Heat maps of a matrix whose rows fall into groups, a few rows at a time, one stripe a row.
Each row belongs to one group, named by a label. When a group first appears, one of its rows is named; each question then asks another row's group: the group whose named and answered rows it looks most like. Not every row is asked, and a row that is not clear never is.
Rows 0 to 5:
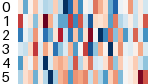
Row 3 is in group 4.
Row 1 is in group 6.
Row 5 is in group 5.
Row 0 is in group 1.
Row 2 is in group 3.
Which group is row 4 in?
3
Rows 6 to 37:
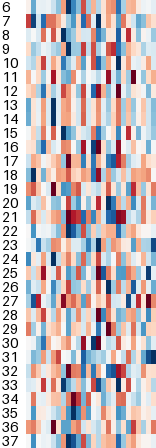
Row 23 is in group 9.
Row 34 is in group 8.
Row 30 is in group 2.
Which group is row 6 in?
1
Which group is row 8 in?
4
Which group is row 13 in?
3
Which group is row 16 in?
2
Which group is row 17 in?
8
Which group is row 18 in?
2
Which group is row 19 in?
6
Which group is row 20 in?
3
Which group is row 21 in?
8
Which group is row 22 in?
1
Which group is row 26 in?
3
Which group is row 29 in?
6
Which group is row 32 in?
8
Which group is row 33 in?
4
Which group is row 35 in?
1
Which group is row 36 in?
6
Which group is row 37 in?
1
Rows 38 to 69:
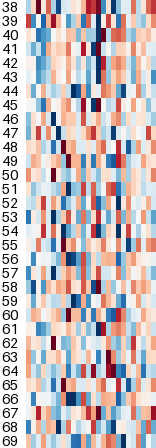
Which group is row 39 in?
6
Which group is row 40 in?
9
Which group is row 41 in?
2
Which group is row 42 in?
9
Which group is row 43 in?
9
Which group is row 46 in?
3
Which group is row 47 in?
5
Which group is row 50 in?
6
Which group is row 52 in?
4
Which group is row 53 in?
3
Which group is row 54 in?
4
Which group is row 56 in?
1
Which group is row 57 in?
3
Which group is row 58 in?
2
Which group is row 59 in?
1
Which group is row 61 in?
9
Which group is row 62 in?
6
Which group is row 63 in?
6
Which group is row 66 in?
1
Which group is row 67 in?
5
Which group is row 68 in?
5
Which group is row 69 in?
1
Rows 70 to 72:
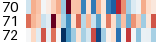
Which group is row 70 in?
8
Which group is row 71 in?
6
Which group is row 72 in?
4
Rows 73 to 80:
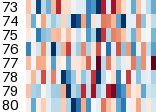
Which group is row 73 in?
9
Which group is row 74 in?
1
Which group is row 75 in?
9
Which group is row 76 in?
3
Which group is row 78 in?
4
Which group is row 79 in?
1
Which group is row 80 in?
1
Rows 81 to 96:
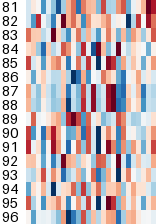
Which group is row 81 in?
5
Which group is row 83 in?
6
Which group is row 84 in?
2
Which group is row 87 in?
1
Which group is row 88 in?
1
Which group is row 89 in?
8
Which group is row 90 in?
6
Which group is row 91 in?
6
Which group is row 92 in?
2
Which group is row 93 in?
4
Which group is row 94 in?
3
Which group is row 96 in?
1
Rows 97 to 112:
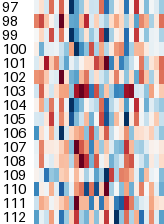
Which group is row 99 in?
4
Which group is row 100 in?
1
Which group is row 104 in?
4
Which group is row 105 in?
4
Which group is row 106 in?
3
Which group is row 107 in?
8
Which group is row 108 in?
8
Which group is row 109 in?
9
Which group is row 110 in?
3
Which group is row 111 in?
8
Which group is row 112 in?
3
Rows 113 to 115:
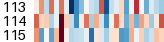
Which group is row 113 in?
4
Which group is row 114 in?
6
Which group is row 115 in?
6
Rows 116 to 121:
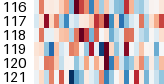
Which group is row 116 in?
8
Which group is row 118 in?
8
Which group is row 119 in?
2
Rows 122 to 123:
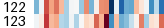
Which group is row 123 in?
5
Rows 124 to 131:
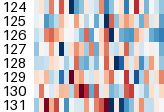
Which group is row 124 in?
4
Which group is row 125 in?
9
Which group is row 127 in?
3
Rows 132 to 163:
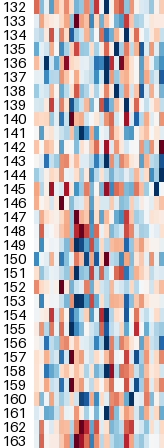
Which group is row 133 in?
8
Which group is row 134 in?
4
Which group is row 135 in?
3
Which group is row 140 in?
2
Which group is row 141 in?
1
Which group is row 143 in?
9
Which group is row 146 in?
6
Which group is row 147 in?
8
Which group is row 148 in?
8
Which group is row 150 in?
3
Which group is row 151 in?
1
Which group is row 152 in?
6
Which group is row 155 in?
4
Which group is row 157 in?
2
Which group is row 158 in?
9
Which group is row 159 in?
2
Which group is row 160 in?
1
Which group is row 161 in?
9
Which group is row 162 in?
8
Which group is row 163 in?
8
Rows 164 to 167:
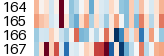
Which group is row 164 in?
6
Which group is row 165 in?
6
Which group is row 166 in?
3
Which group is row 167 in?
5
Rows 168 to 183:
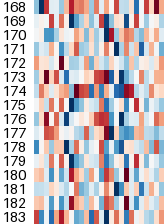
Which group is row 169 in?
4
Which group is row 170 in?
9
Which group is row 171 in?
3
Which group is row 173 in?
5
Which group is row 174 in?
8
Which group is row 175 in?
4
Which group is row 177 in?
5
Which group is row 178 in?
5
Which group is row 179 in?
4
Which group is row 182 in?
2
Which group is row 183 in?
6
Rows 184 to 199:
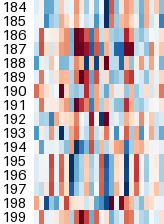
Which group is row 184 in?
9
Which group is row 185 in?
9
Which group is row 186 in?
8
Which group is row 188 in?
3
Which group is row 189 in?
8
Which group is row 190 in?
6
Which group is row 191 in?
8
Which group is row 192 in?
2
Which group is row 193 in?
3
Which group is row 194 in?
1
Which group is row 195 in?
4
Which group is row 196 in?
4
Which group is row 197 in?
4
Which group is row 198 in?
9
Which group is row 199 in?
8
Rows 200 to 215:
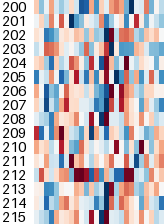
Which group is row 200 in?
1
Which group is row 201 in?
4
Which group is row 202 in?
9
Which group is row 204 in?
2
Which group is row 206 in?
9
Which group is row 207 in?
9
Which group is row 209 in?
6
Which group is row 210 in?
6
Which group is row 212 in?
8
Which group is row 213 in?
9
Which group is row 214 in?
9
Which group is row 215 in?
2
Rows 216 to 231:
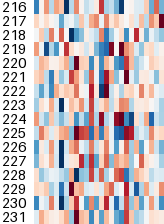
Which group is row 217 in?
5
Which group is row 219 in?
9
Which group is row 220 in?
8
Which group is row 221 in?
2
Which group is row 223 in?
3
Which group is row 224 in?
1
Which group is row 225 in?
8
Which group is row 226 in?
3
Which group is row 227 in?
3
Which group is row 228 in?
1
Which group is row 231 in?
8
